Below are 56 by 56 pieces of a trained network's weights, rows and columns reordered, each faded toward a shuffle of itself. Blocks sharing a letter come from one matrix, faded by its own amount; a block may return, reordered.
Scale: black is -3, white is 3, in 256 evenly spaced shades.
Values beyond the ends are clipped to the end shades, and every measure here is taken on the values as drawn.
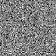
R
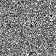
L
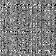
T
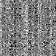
T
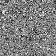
L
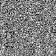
L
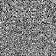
R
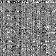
T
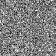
L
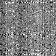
T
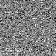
R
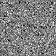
R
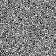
L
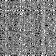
T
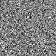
L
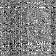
T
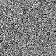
L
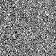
L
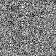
L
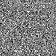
L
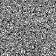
R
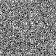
L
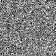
L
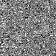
R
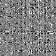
T
